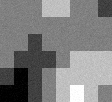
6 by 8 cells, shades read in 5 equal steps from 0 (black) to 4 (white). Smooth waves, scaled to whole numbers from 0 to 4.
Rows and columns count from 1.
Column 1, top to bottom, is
2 2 2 2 1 0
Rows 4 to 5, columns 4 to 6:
1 2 3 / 2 3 3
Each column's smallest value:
0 0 1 1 2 2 2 1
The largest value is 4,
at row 6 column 6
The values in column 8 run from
1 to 3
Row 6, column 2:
0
